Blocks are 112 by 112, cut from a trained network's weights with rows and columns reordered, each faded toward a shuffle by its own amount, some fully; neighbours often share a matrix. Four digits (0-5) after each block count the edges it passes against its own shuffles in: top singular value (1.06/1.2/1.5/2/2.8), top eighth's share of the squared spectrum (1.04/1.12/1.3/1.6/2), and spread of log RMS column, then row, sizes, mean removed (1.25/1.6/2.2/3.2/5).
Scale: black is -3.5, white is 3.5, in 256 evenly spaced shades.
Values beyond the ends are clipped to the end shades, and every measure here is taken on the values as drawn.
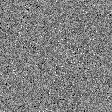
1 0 0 0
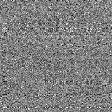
4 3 0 2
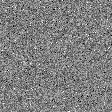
0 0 0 0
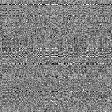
5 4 1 3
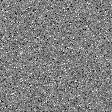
0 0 0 0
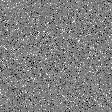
0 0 0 0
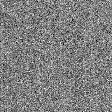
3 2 0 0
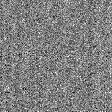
3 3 0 1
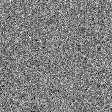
2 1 0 0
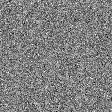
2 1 0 0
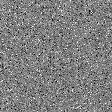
0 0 0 0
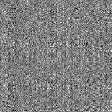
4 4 2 2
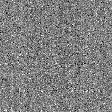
2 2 0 1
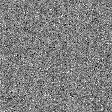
2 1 0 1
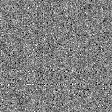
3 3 0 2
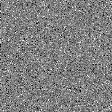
3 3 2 1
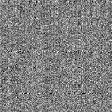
4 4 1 2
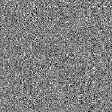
4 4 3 2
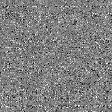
3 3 0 3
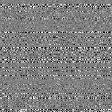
5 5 1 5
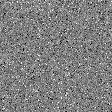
1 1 0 0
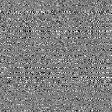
4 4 1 4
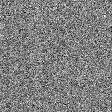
2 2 0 0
